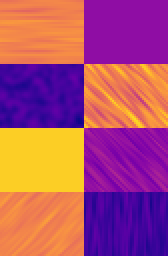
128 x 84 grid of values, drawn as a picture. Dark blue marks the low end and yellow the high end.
The table splits into 4 rows of 2 panels. Panel 1,1: high, streaked across, faint in contrast. Panel 1,2: low, flat. Panel 2,1: very low, blotchy, faint in contrast. Panel 2,2: high, slanting down to the right. Panel 3,1: very high, flat. Panel 3,2: low, slanting down to the right, faint in contrast. Panel 4,1: high, slanting up to the right, faint in contrast. Panel 4,2: very low, streaked downward, faint in contrast.
